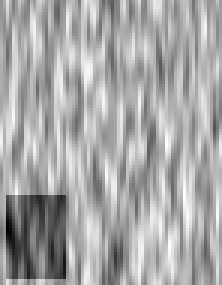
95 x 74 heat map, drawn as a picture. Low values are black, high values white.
The ninth with the lowest average is the bottom left. The halves do not mirror each other. An odd patch, lower than its surroundings, sits in the bottom left. The grain runs up and down.
